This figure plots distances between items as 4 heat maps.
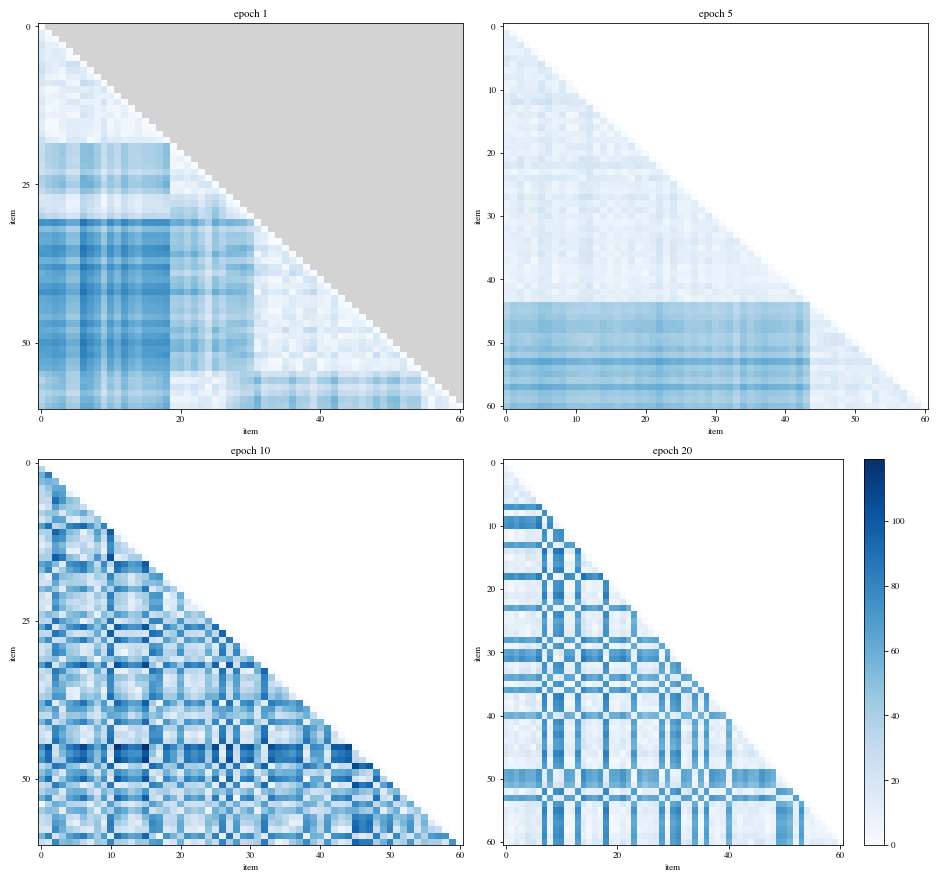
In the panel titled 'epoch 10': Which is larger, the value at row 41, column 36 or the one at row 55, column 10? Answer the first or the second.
the first
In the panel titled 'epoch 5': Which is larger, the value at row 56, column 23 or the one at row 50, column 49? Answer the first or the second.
the first
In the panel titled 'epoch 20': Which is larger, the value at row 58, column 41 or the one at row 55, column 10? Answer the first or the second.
the second
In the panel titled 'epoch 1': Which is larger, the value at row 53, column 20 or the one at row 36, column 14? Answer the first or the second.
the second
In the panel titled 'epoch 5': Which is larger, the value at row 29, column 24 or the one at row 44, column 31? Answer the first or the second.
the second
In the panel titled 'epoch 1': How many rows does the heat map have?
61
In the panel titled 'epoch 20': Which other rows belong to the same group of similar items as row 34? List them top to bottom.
7, 9, 10, 13, 18, 23, 28, 30, 31, 36, 40, 49, 50, 51, 53
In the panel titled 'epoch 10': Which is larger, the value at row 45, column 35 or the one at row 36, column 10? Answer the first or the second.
the first
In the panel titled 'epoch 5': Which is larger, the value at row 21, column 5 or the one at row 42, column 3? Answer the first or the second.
the first
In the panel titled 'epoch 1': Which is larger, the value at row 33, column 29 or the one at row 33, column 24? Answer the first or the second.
the first
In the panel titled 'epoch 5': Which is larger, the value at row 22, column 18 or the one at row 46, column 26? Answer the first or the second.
the second
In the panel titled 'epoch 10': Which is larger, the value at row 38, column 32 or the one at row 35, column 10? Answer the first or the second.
the second
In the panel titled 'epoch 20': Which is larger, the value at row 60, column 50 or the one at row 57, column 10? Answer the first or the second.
the second
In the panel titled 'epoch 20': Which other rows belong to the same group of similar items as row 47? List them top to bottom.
0, 1, 2, 3, 4, 5, 6, 8, 11, 12, 14, 15, 16, 17, 19, 20, 21, 22, 24, 25, 26, 27, 29, 32, 33, 35, 37, 38, 39, 41, 42, 43, 44, 45, 46, 48, 52, 54, 55, 56, 57, 58, 59, 60
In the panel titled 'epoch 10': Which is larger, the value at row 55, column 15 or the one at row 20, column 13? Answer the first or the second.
the first
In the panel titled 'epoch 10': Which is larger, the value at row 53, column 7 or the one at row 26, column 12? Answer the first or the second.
the second
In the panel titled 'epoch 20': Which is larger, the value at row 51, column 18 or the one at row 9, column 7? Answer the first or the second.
the first
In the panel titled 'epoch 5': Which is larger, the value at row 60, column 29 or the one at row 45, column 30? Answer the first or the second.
the first
